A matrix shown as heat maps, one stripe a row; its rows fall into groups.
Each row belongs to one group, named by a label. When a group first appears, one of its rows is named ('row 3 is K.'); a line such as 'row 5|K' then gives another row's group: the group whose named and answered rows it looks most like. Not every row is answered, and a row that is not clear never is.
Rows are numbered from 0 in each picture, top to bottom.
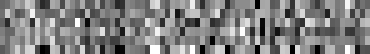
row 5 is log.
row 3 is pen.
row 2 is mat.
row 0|log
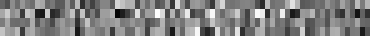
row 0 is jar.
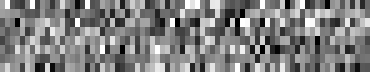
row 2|mat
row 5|pen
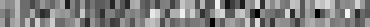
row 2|mat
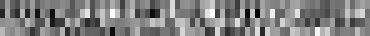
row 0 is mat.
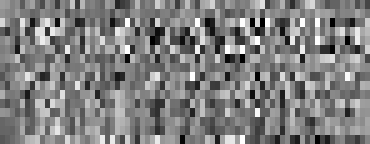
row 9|mat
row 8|log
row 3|jar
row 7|jar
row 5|pen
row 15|pen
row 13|jar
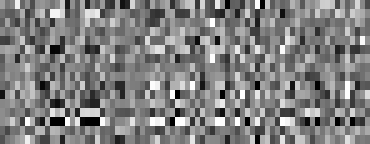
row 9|log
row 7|log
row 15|log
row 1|jar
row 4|mat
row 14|jar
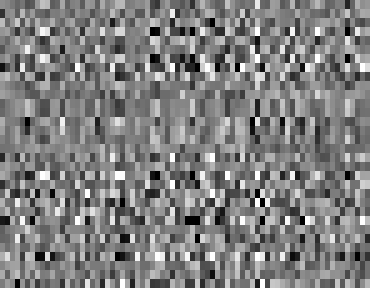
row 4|log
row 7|mat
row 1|mat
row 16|pen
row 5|log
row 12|log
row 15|log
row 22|pen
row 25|log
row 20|mat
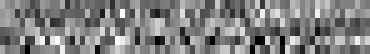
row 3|pen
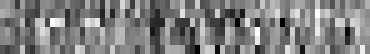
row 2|jar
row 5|mat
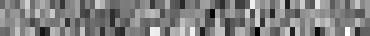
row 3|log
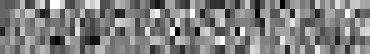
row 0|jar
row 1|log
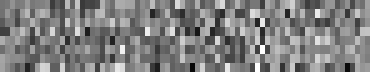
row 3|mat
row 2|pen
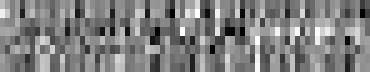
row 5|mat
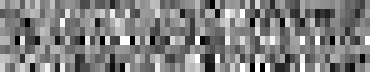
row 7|pen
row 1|pen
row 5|jar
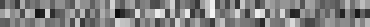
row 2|jar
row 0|mat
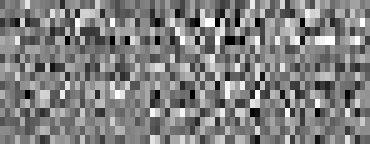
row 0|log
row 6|mat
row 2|mat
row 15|log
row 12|log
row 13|mat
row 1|jar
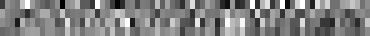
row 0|log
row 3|pen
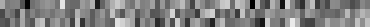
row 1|mat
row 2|jar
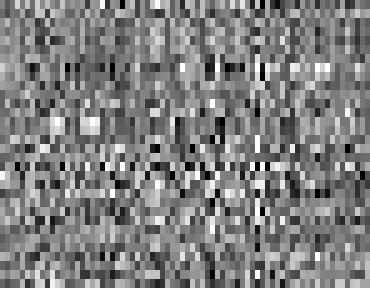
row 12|log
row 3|log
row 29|jar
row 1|jar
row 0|pen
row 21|pen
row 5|log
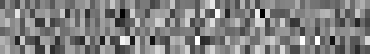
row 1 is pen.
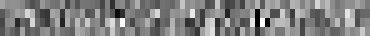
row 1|log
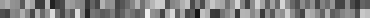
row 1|mat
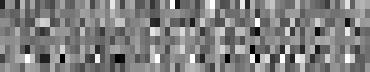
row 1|mat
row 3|log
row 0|mat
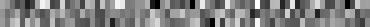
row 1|log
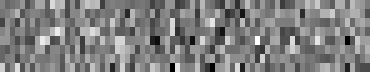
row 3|jar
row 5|jar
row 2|mat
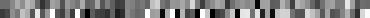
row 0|log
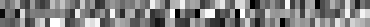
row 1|mat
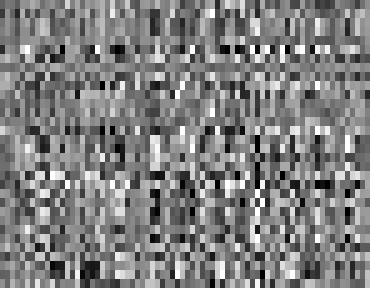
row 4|pen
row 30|jar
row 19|jar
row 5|log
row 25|log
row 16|log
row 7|jar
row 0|pen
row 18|log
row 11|mat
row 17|pen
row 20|pen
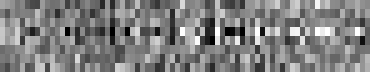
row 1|jar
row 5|log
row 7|jar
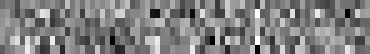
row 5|log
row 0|pen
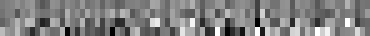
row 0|log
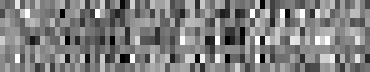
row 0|pen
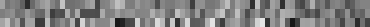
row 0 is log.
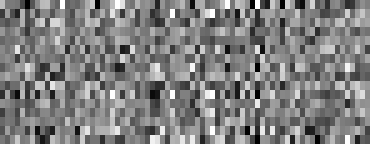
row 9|jar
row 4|jar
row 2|jar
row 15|log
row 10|mat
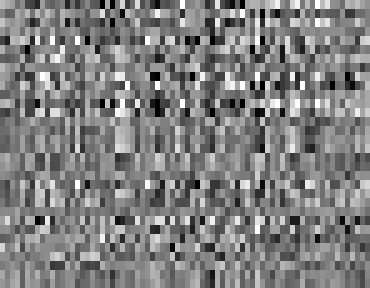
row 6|jar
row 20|mat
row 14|jar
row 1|pen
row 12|jar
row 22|jar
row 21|jar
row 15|jar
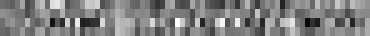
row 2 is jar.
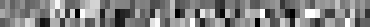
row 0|jar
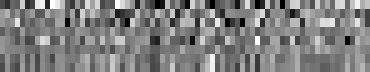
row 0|jar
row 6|mat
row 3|mat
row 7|mat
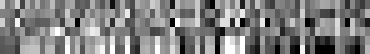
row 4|pen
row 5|pen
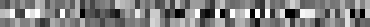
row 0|jar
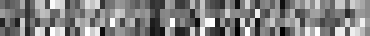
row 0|jar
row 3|jar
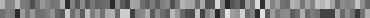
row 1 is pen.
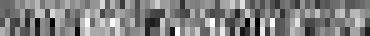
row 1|jar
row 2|mat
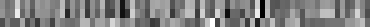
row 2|mat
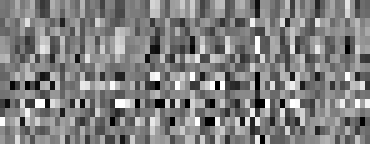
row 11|jar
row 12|log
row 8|log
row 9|mat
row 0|log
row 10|log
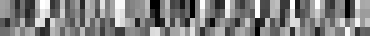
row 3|log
